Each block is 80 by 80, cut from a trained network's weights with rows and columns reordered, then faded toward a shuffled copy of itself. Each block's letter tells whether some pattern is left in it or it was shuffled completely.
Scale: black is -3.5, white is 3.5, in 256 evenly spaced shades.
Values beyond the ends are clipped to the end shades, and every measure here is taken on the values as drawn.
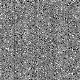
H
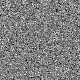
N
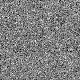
N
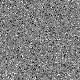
N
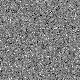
N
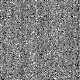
H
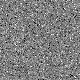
N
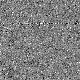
H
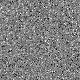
N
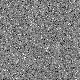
N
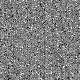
H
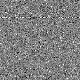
H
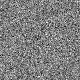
N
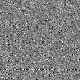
H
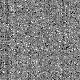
H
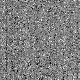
H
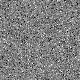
N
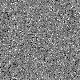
N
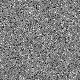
N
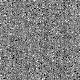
H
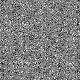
H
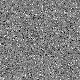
N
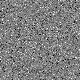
N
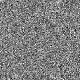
H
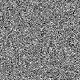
H
